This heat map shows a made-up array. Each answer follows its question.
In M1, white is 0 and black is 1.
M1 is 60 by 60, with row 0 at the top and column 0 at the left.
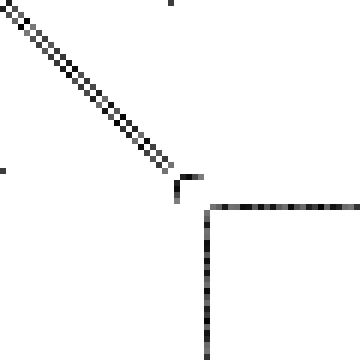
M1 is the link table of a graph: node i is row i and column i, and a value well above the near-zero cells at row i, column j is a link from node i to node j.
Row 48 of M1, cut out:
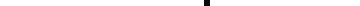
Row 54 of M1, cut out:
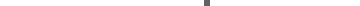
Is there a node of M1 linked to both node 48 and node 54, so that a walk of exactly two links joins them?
yes
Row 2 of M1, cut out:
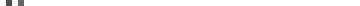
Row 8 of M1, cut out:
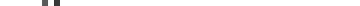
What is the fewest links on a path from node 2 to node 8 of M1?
6
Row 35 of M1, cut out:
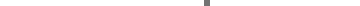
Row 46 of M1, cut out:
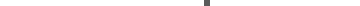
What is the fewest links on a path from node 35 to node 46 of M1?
2
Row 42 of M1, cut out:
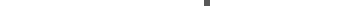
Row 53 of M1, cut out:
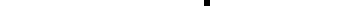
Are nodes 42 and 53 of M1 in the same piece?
yes
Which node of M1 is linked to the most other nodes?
node 34
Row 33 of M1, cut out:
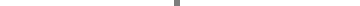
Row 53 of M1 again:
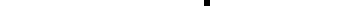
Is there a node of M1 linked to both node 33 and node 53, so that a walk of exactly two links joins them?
no
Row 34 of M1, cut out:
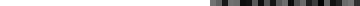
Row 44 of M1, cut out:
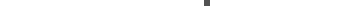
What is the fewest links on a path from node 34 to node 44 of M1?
1
